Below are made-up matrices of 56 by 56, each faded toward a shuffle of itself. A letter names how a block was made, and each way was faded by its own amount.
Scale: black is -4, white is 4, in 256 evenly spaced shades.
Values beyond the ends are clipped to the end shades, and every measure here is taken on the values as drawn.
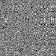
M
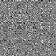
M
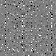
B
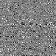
M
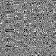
M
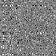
M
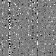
B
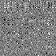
M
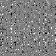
B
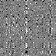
B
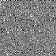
M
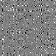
B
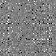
B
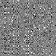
B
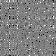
B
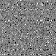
M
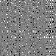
B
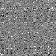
M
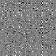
B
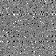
M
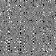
B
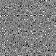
M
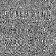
M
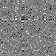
M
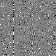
B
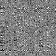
M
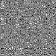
M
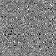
M
